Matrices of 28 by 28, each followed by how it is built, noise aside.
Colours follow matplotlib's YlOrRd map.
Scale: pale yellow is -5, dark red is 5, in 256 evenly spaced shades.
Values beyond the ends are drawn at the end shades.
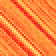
Toeplitz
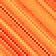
Toeplitz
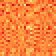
low rank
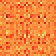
low rank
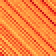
Toeplitz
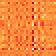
low rank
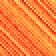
Toeplitz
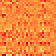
low rank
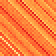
Toeplitz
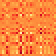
low rank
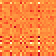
low rank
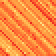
Toeplitz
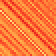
Toeplitz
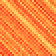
Toeplitz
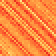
Toeplitz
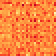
low rank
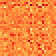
low rank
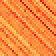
Toeplitz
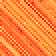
Toeplitz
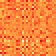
low rank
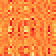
low rank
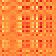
low rank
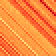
Toeplitz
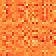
low rank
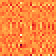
low rank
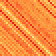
Toeplitz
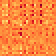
low rank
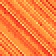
Toeplitz
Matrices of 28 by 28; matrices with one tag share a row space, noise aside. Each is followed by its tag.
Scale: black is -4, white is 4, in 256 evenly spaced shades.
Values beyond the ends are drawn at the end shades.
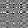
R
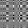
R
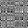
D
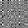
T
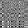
T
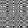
R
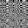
R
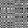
D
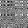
D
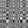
R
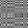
D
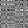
D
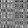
D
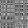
D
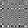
T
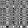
R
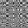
R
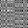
D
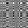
R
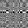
R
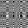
R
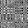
D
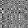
T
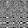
R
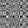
R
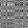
D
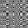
R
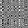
T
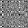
T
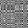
D
